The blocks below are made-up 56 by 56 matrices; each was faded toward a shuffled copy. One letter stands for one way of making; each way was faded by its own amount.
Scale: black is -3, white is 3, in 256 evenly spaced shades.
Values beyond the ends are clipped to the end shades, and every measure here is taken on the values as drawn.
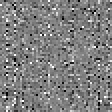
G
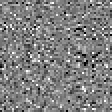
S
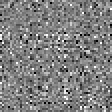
S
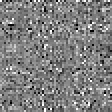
S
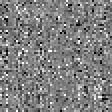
G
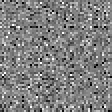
S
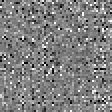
G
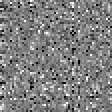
G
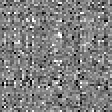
S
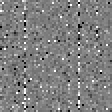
G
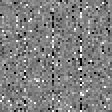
G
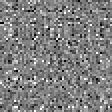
S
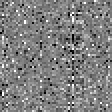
G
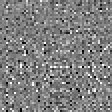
S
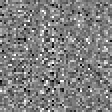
S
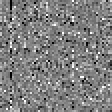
G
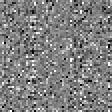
G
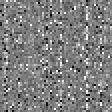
G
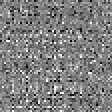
S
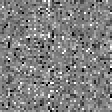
G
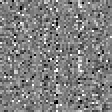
G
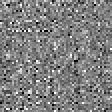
S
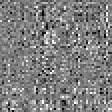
S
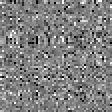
S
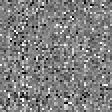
G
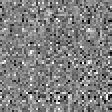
S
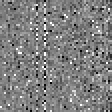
G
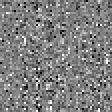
G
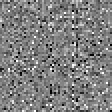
G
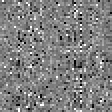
G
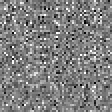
S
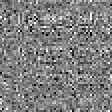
S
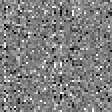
G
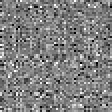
S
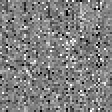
G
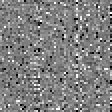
G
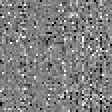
G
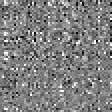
S
